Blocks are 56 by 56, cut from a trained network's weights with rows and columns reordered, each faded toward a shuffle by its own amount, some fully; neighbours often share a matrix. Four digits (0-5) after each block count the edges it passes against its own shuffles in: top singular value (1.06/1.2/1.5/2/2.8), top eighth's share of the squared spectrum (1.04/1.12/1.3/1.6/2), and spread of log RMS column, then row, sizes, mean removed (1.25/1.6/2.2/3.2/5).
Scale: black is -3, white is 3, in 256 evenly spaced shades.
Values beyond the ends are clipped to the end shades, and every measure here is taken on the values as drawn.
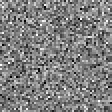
0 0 0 0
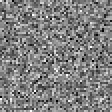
0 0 0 0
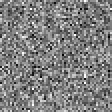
3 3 2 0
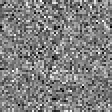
3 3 1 2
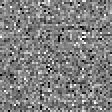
2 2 2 0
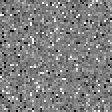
0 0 0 0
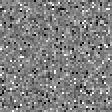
0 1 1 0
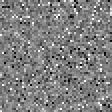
0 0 0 0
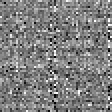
3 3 3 0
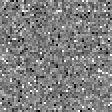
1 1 0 0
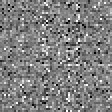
2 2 2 0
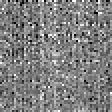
3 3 0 2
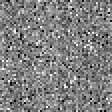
1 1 0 0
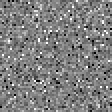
0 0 0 0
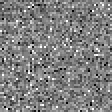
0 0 0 0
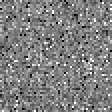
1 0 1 0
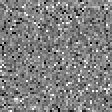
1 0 0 0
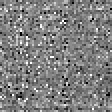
2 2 2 0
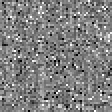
1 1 0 0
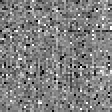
2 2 0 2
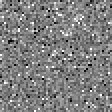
0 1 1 0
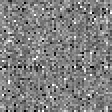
2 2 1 1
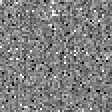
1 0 0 0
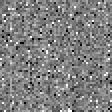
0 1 0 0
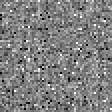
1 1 0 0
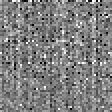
3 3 0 2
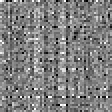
4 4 1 3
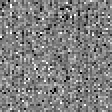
2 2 0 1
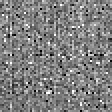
2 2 0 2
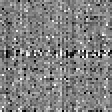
3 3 0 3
